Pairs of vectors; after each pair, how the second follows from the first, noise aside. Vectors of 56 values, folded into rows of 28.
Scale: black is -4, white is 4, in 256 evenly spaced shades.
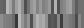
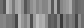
copied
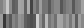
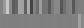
partly zeroed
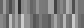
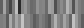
copied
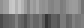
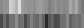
copied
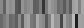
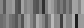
copied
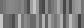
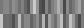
copied
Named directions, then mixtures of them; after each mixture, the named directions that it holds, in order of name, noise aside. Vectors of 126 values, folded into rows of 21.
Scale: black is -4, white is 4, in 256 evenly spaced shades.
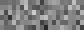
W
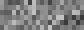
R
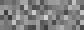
W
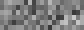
R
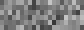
R, W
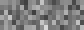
W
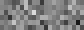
R, W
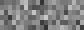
W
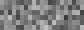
R, W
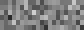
W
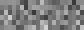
W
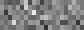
R, W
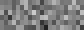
W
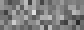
R, W
